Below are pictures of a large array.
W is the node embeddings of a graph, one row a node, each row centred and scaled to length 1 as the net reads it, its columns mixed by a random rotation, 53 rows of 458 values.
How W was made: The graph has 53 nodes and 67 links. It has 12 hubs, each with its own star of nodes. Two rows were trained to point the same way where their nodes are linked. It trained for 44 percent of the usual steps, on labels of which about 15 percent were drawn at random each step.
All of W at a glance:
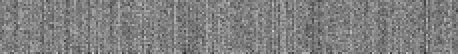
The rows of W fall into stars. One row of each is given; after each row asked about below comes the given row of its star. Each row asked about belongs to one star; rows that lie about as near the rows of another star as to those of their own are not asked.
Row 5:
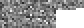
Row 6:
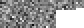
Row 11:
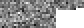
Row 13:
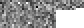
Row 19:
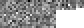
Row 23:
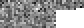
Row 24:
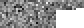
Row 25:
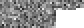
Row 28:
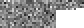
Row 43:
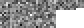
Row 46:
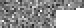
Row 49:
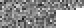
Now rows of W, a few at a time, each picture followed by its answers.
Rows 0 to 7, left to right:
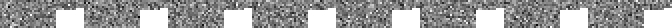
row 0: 43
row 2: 46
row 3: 28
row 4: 46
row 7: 24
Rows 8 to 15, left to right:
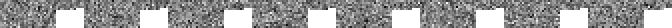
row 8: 6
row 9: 19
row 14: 23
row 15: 24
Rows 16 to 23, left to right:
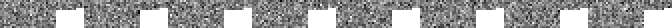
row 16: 23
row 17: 24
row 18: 28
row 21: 11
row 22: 6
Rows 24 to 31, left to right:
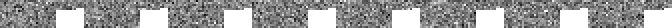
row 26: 25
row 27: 28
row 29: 13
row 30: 5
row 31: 25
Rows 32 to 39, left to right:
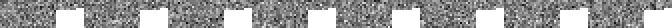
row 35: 13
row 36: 19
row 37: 5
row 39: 46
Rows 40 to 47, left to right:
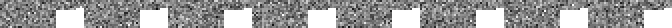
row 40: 6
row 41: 25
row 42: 24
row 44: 25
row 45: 49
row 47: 28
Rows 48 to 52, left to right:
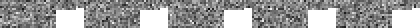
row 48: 11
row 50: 6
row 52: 11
